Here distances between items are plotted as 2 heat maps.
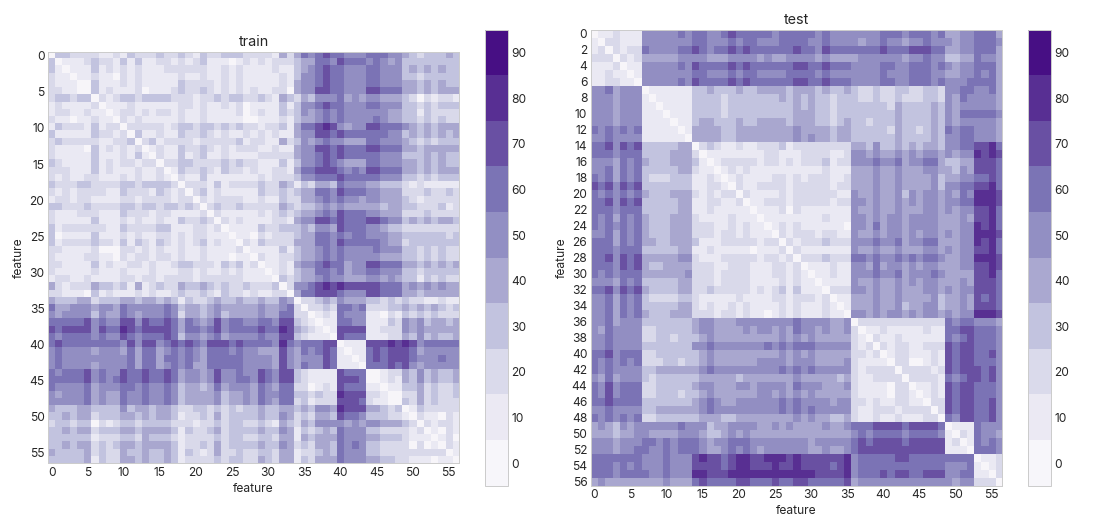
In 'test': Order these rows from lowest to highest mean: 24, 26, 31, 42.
31, 24, 26, 42
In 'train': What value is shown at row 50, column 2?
40
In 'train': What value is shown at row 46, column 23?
60
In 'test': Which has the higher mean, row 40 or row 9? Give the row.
40
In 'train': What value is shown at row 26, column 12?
30
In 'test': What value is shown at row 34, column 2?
60
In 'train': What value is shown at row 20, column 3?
10
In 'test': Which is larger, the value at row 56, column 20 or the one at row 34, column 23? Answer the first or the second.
the first
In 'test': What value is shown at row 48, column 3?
50
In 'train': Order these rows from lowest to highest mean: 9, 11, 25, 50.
9, 25, 11, 50
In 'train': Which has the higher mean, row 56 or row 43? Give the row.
43
